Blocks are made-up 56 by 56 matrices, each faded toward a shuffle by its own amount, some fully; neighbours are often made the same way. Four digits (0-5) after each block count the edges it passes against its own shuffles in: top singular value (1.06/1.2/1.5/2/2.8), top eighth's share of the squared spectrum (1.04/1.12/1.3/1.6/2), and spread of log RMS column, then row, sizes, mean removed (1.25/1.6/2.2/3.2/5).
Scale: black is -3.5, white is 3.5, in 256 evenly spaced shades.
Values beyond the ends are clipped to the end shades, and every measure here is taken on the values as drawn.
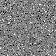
1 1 0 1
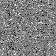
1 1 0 0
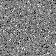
0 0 0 0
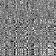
4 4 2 3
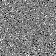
2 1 0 0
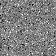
0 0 0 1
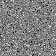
0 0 0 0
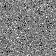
0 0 0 0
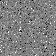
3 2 0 0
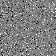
3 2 1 0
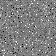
1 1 0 0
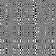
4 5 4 2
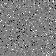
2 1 0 0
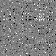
3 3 1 1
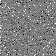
2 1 0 0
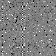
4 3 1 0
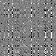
4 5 3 3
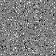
3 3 1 1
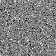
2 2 0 0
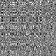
4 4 2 2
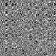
4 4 2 2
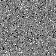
0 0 0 0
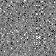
3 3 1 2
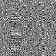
4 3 2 2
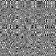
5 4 3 3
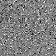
3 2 0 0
